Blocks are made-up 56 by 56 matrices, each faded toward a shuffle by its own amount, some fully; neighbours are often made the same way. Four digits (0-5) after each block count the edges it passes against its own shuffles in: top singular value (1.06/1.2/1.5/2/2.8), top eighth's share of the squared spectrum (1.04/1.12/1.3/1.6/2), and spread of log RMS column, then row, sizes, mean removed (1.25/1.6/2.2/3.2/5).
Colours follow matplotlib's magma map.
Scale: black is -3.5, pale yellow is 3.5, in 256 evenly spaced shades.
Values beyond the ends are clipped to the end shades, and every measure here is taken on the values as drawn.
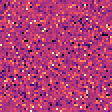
1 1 0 0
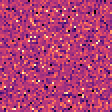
1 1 0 0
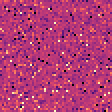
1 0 0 0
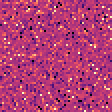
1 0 0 0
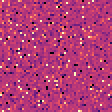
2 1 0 0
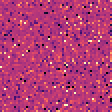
2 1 0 0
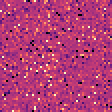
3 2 0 0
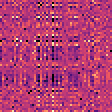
5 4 3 2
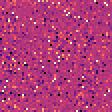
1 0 1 0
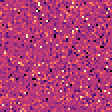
0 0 0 0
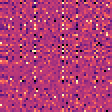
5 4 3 2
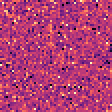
3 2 0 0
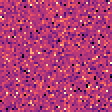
0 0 0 0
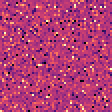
0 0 0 0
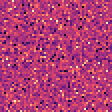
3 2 0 0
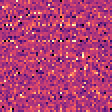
4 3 1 2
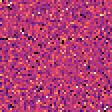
2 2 0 1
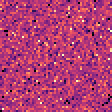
0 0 0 0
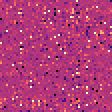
1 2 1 0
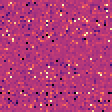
2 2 0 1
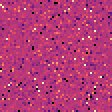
1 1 0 0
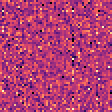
1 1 2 0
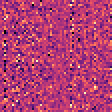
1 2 3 0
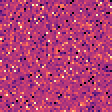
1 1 0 0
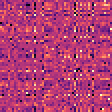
5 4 3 3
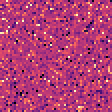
2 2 0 0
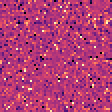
2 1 0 0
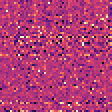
4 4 1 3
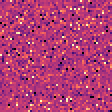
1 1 0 0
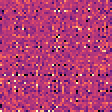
4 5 2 3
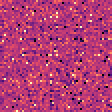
3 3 1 1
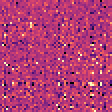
4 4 2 2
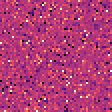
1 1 0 0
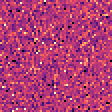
2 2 0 0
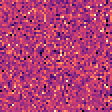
3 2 1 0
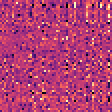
4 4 3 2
